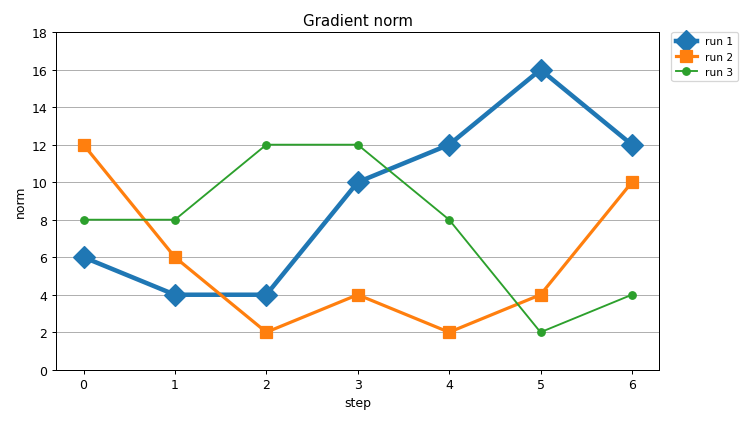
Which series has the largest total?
run 1
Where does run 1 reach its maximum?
5
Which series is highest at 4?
run 1
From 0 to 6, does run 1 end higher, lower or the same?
higher
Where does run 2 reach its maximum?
0
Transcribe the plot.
Title: Gradient norm
x-axis: step, ticks 0 1 2 3 4 5 6
y-axis: norm, ticks 0 2 4 6 8 10 12 14 16 18
Legend: run 1, run 2, run 3
Values:
run 1: 6 4 4 10 12 16 12
run 2: 12 6 2 4 2 4 10
run 3: 8 8 12 12 8 2 4
